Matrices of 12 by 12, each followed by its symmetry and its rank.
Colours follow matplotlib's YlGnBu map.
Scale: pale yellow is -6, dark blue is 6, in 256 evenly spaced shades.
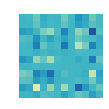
antisymmetric, rank two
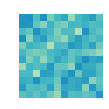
symmetric, full rank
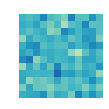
antisymmetric, full rank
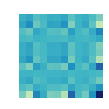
symmetric, rank one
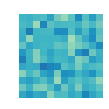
antisymmetric, full rank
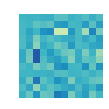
antisymmetric, rank two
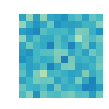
symmetric, full rank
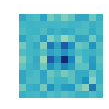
symmetric, rank two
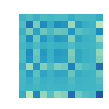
symmetric, rank one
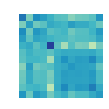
symmetric, rank two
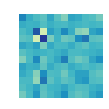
symmetric, rank two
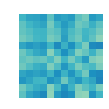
antisymmetric, rank two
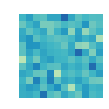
antisymmetric, full rank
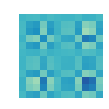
symmetric, rank one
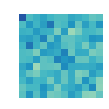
symmetric, full rank
